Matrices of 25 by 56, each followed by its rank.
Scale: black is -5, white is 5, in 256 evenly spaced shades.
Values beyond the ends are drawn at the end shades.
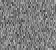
full rank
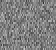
full rank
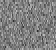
full rank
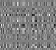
three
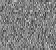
full rank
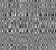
three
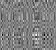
three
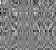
three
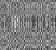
three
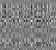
three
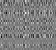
three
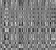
three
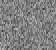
full rank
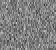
full rank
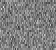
full rank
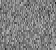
full rank
